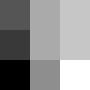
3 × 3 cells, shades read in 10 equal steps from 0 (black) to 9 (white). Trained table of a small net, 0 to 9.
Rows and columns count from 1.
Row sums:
16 15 14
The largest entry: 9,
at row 3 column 3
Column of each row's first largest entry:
3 3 3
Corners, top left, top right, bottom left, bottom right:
3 7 0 9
